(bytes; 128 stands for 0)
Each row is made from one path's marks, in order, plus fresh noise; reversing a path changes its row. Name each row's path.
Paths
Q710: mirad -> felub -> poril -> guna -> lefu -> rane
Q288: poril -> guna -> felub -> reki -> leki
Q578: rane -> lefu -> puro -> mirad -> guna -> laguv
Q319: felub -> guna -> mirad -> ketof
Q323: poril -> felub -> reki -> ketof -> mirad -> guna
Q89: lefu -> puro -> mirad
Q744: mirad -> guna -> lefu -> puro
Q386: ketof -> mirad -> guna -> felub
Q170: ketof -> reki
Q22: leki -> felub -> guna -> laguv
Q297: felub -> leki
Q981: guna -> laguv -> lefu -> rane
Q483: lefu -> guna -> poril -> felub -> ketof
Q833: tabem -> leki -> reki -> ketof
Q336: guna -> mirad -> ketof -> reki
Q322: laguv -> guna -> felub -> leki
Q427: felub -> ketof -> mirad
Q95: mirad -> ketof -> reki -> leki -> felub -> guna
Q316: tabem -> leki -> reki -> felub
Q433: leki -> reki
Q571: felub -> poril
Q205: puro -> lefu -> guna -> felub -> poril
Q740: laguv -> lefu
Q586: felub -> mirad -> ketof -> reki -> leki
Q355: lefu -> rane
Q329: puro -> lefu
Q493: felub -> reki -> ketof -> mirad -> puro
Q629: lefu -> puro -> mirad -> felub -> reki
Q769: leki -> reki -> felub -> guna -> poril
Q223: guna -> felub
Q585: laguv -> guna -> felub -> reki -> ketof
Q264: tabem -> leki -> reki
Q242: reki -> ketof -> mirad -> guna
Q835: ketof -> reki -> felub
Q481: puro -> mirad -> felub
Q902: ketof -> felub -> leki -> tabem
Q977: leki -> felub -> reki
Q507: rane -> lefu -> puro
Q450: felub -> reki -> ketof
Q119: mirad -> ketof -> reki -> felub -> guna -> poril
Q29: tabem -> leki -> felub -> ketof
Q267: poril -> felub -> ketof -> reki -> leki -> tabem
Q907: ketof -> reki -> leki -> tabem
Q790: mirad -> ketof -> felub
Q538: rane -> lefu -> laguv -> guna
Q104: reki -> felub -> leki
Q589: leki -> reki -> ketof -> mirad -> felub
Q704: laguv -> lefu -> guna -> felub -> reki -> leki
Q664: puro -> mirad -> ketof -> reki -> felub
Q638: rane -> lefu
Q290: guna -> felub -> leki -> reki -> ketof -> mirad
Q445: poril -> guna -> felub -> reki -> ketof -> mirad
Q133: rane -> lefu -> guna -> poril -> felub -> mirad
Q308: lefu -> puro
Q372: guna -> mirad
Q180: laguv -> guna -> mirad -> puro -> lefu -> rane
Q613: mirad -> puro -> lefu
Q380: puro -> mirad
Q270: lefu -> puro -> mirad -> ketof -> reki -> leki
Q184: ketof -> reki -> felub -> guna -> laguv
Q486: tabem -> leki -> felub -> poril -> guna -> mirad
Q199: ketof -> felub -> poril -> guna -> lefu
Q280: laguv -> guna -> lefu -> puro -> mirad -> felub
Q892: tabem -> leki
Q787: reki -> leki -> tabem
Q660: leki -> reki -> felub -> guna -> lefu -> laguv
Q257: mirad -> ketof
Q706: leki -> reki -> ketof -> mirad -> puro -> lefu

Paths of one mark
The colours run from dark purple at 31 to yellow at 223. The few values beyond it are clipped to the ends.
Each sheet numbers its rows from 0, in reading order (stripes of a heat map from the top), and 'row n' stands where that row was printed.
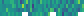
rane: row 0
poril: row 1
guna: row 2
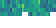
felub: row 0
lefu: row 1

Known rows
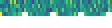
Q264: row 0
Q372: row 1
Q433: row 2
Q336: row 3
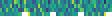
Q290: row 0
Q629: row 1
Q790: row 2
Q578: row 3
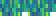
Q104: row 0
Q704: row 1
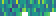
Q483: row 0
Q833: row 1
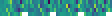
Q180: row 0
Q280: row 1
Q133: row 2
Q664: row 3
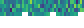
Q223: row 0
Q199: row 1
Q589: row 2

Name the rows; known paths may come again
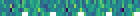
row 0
Q386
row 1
Q613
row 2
Q585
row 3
Q297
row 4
Q184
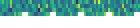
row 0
Q660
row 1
Q95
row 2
Q481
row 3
Q907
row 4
Q629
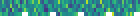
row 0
Q664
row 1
Q507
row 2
Q199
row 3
Q483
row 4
Q704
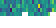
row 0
Q223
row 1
Q323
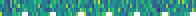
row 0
Q316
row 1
Q710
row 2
Q486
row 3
Q264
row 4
Q170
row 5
Q744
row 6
Q833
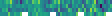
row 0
Q981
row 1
Q355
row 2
Q205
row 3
Q706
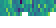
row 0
Q180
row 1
Q769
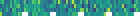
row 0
Q288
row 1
Q638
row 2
Q29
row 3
Q119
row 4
Q133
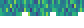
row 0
Q336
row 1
Q104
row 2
Q450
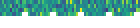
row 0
Q319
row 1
Q892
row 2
Q267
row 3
Q372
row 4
Q586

